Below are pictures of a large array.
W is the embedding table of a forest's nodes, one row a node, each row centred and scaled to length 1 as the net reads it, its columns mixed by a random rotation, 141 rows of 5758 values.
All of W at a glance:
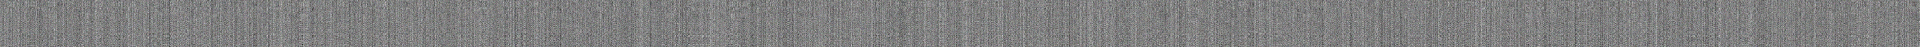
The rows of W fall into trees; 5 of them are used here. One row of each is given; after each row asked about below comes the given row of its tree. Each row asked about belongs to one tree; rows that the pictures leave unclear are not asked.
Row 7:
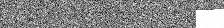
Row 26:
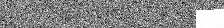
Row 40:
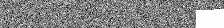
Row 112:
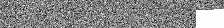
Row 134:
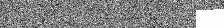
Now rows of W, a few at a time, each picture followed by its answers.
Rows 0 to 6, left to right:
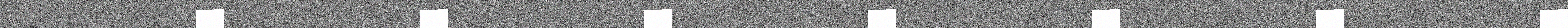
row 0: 134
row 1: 40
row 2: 134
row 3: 112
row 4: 134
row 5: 7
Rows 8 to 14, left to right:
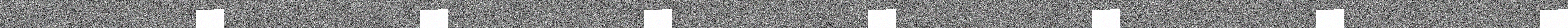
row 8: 112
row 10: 112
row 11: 134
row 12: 134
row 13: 112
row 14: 112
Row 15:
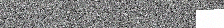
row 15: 112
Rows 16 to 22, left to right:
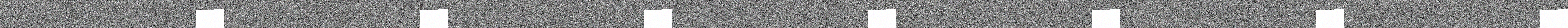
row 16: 112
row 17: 7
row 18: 7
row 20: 112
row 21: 26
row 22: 40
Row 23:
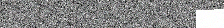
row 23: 134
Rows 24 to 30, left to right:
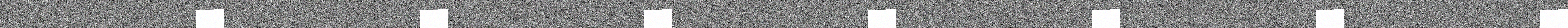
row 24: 134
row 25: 134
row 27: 134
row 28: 7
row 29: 134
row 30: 112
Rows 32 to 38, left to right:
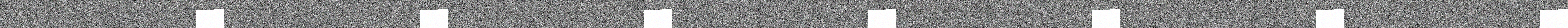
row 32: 7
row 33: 7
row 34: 7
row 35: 40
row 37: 134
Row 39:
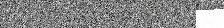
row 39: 7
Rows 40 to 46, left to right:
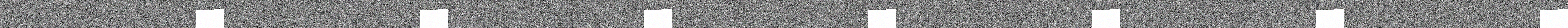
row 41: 134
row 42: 7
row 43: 112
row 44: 7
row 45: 7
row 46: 134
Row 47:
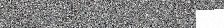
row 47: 112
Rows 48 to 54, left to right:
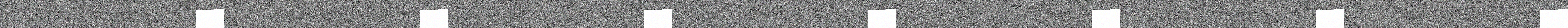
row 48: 7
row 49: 26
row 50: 112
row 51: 40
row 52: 112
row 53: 7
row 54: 26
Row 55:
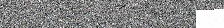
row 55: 112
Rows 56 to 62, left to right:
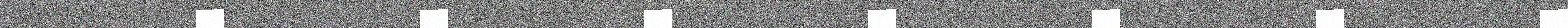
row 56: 40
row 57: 134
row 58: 7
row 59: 112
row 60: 26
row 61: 134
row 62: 112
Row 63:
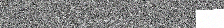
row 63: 40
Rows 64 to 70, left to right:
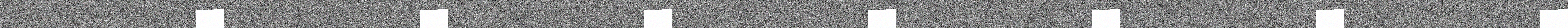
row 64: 40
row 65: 7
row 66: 26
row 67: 112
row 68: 134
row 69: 134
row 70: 40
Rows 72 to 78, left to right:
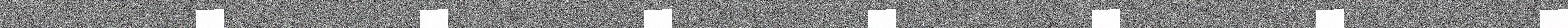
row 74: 26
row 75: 7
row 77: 40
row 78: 112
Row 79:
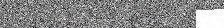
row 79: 134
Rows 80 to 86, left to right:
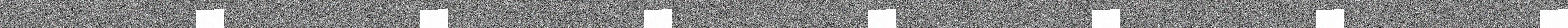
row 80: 112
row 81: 40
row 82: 7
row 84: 112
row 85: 112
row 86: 134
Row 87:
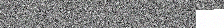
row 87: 112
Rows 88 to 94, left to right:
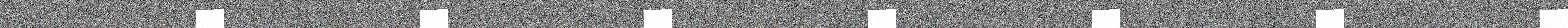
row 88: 40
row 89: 7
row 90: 40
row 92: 40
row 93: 134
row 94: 40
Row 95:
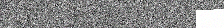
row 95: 7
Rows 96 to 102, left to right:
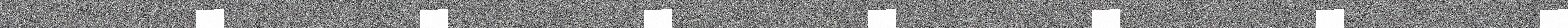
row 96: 40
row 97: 134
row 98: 7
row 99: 112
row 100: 134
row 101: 112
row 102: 112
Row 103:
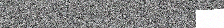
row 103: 40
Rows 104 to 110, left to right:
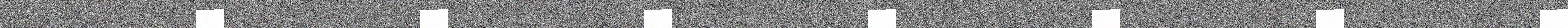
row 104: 112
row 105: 134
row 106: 134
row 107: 134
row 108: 7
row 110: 134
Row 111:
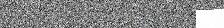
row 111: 112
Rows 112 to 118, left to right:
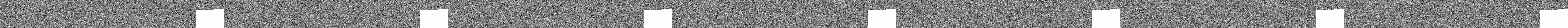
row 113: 134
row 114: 40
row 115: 112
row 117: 40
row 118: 40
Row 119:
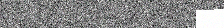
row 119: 134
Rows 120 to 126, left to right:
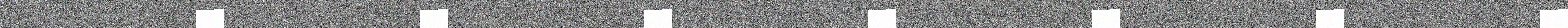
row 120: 112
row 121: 112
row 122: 26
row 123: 7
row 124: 40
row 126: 134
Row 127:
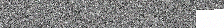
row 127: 112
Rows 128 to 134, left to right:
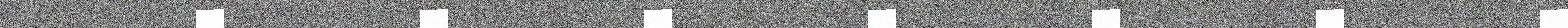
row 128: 134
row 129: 40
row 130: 7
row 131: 112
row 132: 134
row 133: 134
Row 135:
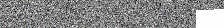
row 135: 112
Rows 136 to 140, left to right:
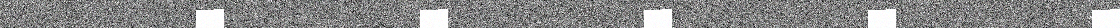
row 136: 112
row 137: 134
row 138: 40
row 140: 134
